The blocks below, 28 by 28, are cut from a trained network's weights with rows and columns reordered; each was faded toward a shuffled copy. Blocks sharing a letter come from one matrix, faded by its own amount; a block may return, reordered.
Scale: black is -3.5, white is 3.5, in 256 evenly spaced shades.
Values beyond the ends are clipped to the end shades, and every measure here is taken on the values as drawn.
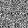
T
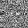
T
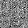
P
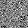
T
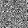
T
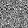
T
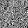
P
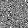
P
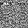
T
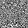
P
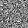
T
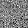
P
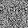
T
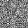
T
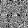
T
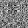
T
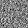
T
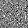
P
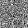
T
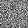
T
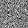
P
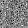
P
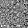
T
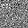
T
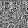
T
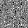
P
